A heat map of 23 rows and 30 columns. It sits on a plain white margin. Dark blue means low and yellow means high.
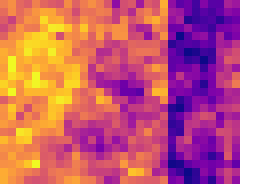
Ninth with the lowest average: top right. Average level on the scale: 50%. Ninth with the highest average: middle left. Seam: vertical, 70% of the way across, the left part higher.
